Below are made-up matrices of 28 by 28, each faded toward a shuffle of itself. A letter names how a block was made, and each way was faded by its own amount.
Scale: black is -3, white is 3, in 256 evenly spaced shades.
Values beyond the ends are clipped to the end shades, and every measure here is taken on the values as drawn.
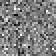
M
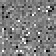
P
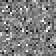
P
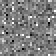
P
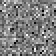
M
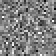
M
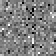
M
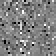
P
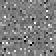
P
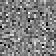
M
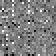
P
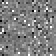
P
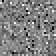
P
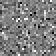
P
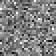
M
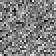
M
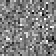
M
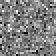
M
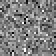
M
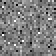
P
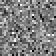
M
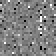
P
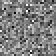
M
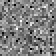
M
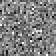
M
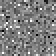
P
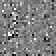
P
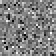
M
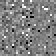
P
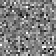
M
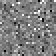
P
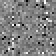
P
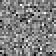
M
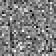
M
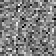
M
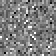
P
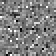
P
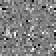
P
